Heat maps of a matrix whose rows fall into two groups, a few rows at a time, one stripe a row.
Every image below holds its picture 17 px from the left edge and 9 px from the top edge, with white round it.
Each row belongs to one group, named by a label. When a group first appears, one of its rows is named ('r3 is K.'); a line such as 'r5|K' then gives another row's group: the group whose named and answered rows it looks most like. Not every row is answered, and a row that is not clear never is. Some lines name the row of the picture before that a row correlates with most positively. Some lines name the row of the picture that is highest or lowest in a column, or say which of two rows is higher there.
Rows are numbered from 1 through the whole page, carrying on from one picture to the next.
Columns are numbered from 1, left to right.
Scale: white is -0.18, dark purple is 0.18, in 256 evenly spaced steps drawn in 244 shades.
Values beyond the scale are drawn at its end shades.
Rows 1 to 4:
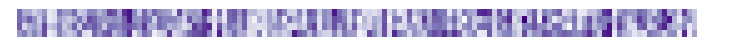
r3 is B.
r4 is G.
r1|B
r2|B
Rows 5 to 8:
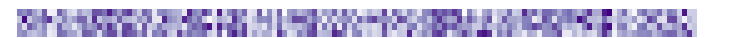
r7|B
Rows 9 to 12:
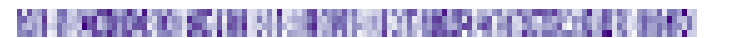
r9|B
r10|B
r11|B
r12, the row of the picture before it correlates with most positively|5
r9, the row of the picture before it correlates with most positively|7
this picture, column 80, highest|9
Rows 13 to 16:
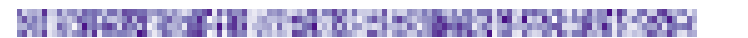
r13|B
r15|B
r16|G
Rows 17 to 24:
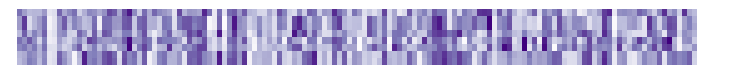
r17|B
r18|G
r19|G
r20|G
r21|B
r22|G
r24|B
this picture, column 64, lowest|20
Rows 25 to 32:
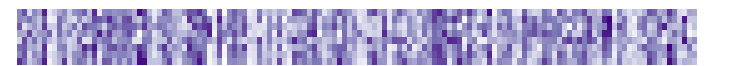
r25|G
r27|B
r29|G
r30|B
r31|G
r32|G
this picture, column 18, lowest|27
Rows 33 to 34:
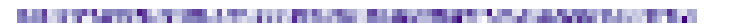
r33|G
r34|G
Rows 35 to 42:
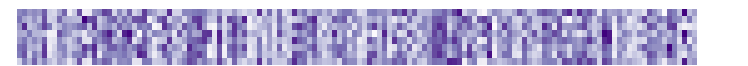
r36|B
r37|G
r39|G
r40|B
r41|G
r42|G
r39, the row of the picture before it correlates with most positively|34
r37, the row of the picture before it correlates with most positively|33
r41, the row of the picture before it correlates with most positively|33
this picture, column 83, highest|39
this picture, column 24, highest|36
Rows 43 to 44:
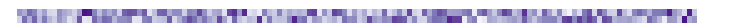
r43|B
